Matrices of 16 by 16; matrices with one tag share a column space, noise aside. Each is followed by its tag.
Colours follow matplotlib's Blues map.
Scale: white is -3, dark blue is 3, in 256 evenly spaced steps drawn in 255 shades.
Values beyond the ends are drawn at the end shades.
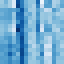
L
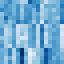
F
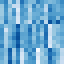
F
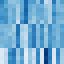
F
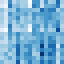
L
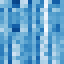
L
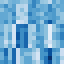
F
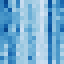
L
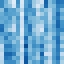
L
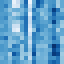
L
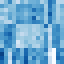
F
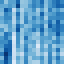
L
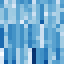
F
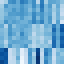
F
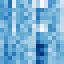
L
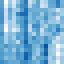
L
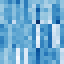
F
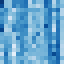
L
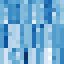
F
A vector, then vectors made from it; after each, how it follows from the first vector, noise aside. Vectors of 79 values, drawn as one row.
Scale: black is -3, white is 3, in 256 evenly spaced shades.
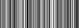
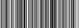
negated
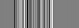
partly zeroed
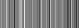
partly zeroed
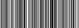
negated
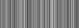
shrunk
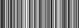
reversed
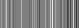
partly zeroed
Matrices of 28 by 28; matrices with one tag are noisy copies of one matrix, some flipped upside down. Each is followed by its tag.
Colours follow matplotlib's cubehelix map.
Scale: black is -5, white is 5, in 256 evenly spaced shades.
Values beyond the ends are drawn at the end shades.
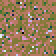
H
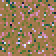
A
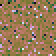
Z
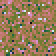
A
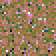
A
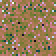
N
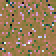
A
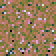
A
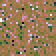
H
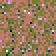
A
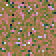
A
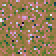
H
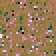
H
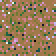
N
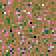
A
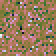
H
